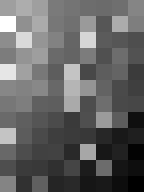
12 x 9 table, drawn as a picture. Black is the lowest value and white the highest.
There are no regular stripes. The field climbs toward the top left. The top left is the ninth with the highest average. The ninth with the lowest average is the bottom right.
